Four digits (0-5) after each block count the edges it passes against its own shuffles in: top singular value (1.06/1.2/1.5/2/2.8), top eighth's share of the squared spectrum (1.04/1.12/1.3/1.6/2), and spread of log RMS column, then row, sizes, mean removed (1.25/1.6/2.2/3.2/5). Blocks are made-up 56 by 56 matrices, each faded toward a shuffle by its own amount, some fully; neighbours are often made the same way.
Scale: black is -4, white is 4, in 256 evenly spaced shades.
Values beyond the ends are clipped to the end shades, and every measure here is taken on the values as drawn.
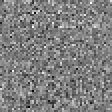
3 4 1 1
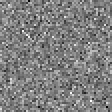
0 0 0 0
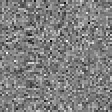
3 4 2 1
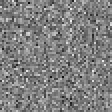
2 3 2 0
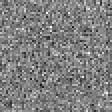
2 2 0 1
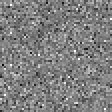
0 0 0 0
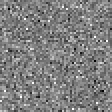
2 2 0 1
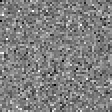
0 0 0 0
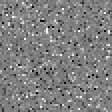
0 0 0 0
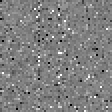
1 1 1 0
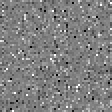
0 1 0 0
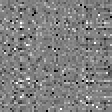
4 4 2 2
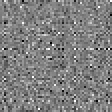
4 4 2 2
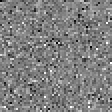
3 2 0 0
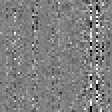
3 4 3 0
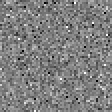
0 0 0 0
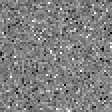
0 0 0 0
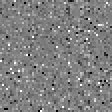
3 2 0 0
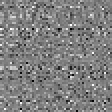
4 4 2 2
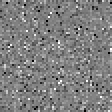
2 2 1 0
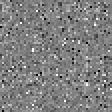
3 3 1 1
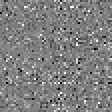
3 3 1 2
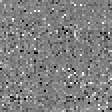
3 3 0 1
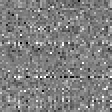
4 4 1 2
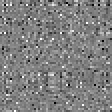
3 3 1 2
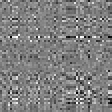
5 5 3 3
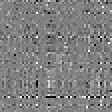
4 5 2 3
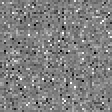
2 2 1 1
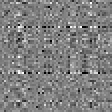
4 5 2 3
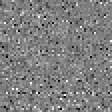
3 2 0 1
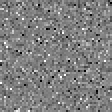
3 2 0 0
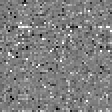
3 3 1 1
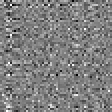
4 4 3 3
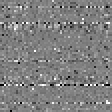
4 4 0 3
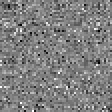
3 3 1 2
